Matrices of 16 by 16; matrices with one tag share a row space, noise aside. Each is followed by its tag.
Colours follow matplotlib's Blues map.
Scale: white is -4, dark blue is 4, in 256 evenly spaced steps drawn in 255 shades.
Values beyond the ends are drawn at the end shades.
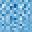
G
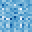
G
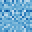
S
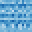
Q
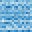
Q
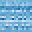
Q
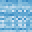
Q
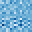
G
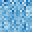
S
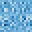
S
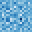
G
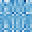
S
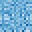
S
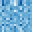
G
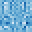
S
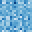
G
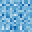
G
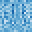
S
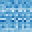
Q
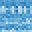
Q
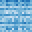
Q
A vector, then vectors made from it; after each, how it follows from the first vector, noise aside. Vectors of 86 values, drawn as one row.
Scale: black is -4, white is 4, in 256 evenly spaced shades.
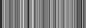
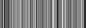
reversed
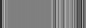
partly zeroed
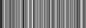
sign-scrambled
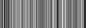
reversed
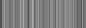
shrunk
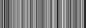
reversed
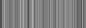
shrunk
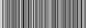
sign-scrambled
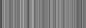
shrunk
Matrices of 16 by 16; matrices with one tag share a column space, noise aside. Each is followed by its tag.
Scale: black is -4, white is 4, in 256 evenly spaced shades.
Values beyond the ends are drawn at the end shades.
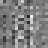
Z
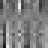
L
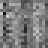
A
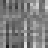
L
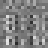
Z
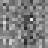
Z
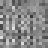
Z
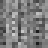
A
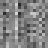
A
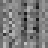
A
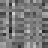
A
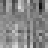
L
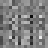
Z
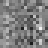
Z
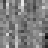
L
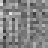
A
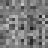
Z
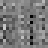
Z
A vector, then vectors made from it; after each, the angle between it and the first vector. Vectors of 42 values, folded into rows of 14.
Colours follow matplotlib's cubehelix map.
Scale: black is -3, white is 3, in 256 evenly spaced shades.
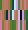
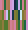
nearly opposite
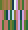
nearly parallel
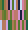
partly aligned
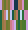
nearly opposite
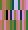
nearly parallel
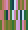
nearly parallel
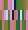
nearly opposite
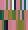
partly opposed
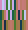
partly opposed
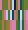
nearly opposite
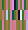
nearly opposite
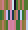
nearly opposite
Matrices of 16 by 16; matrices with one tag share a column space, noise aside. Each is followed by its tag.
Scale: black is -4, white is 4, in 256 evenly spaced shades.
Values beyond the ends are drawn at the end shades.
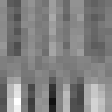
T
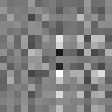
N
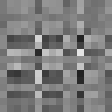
N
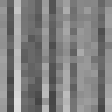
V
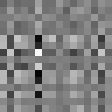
N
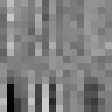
T
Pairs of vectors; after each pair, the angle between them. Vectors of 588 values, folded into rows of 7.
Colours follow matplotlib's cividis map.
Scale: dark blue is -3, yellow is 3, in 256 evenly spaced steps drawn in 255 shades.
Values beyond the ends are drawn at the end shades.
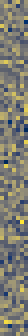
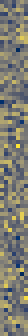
orthogonal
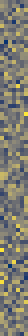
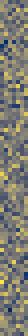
nearly parallel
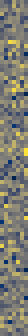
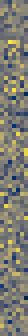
nearly parallel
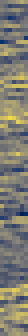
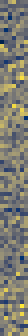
partly aligned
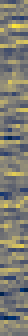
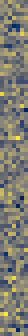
partly opposed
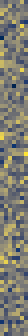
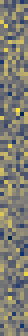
orthogonal
